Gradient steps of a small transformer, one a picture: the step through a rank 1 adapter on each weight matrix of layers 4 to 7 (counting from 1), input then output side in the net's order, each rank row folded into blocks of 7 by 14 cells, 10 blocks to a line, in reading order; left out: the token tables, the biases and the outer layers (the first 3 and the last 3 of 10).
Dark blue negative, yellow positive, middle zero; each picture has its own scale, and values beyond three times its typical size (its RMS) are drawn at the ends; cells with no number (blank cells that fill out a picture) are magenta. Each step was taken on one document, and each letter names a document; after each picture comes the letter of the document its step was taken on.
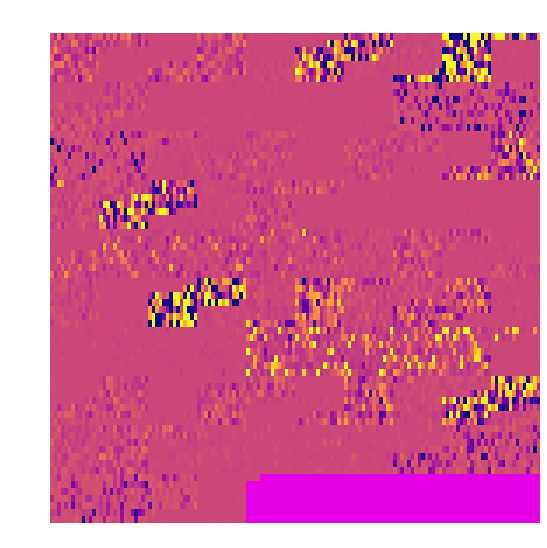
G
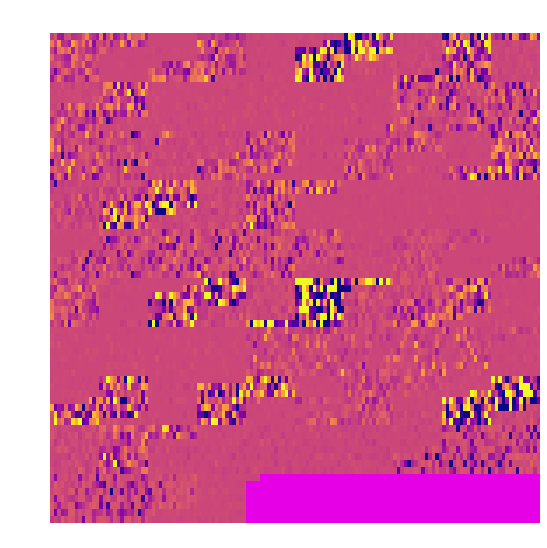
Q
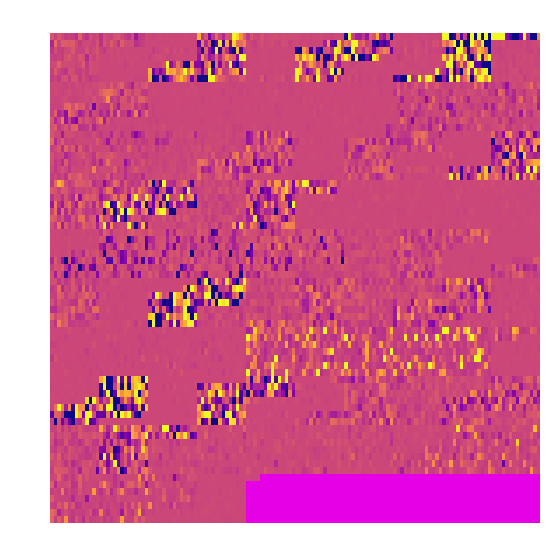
G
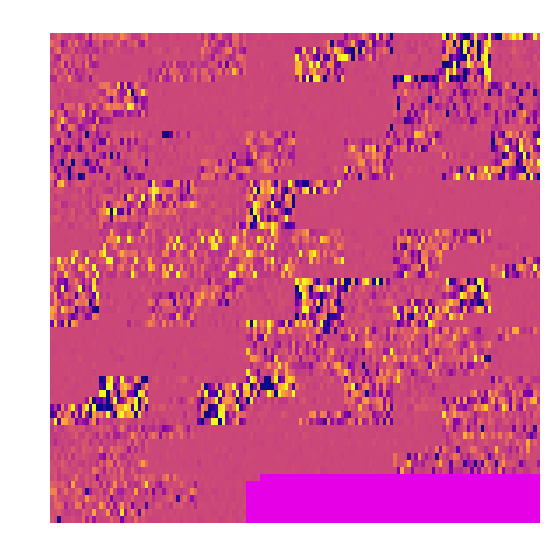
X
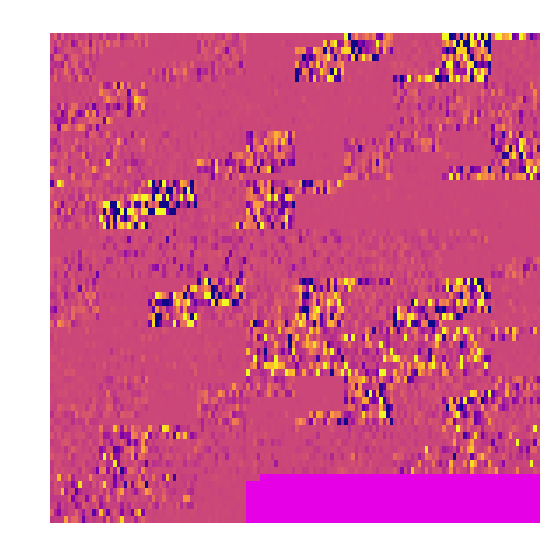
G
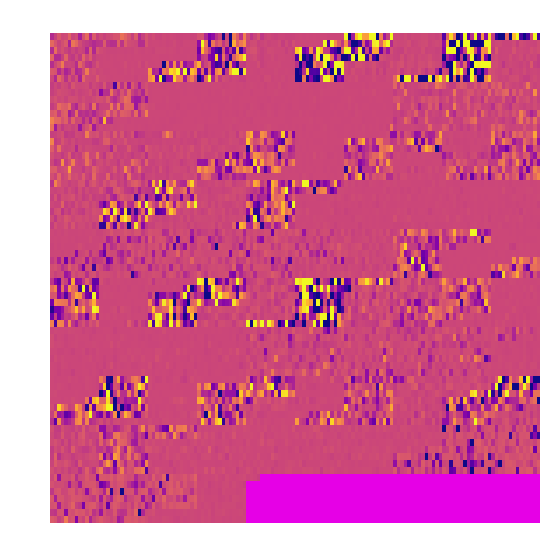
Q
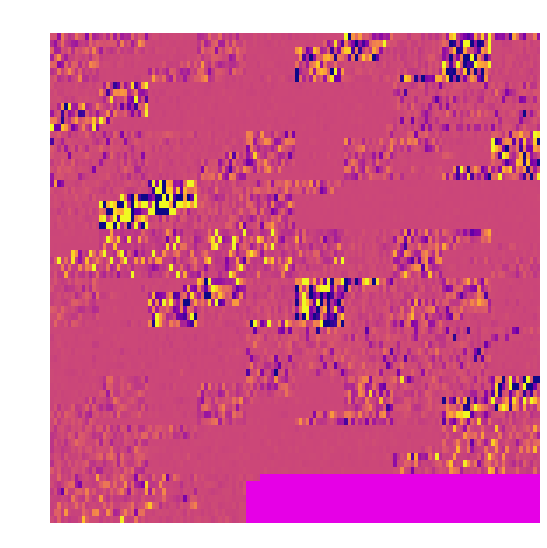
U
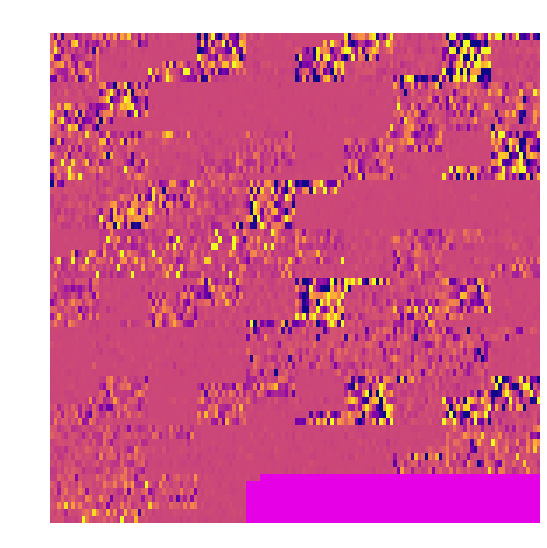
U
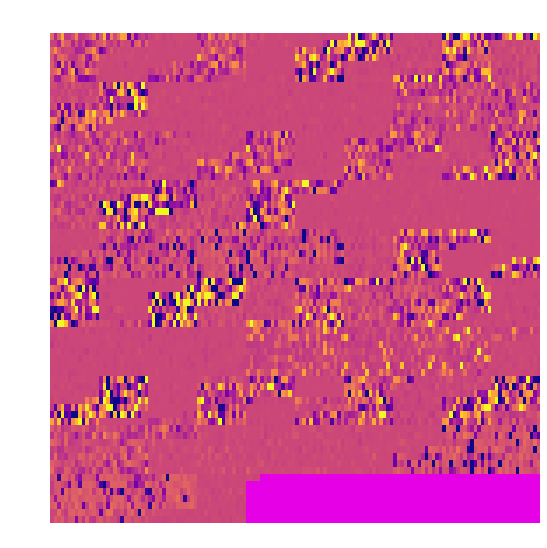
Q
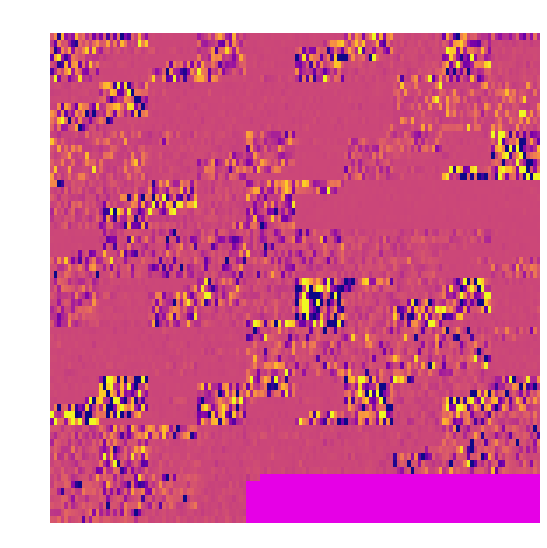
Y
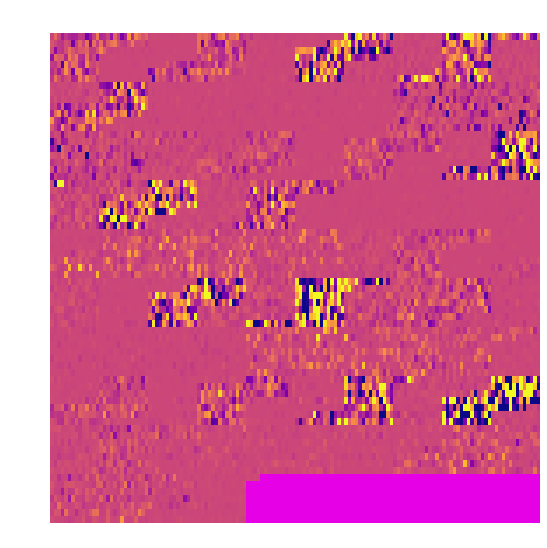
Q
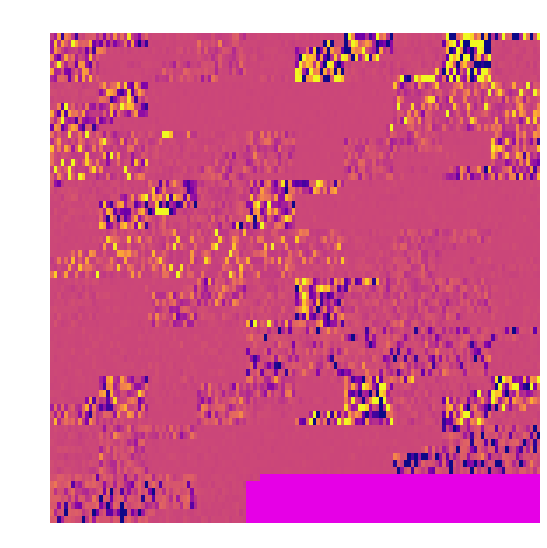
U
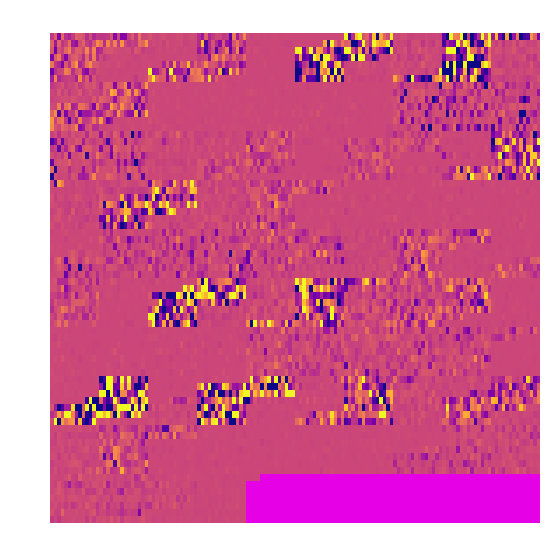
Y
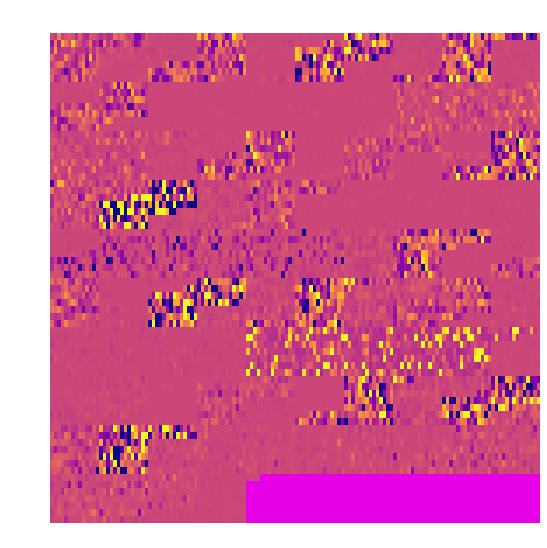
G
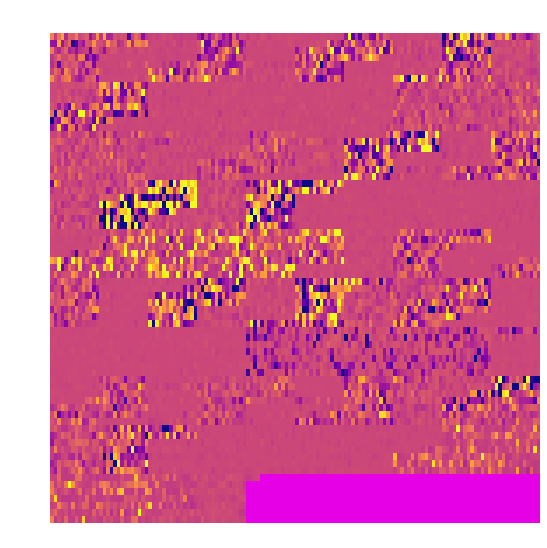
X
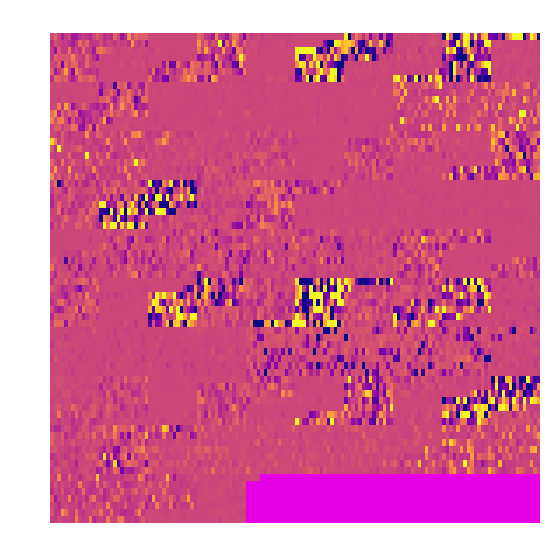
Q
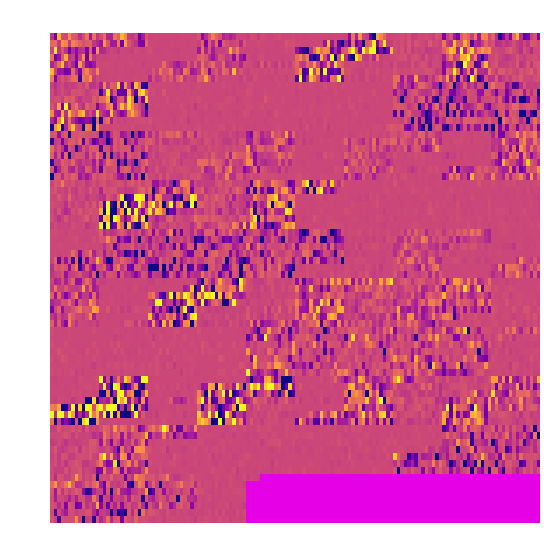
X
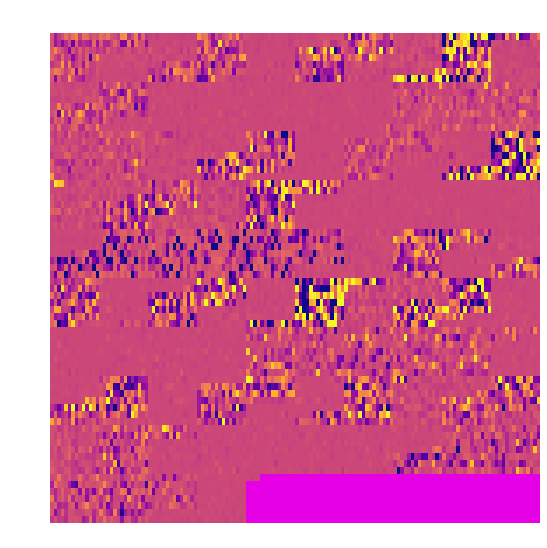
X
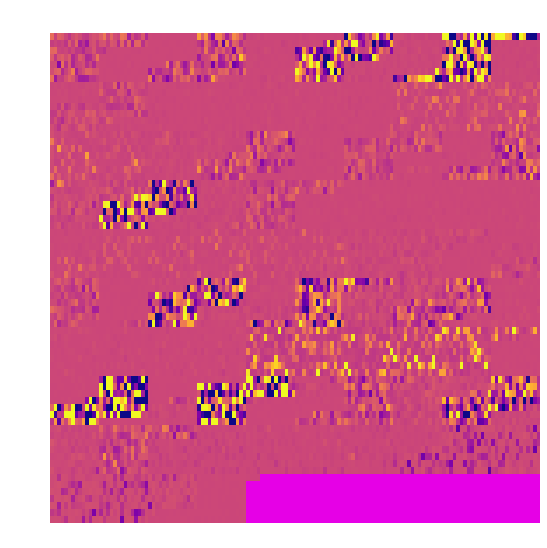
G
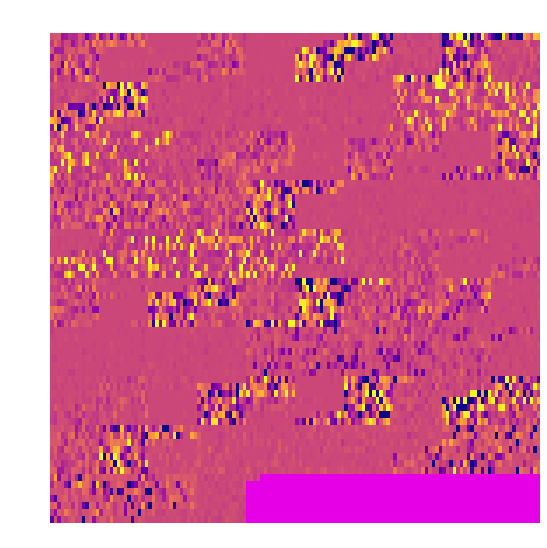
Q
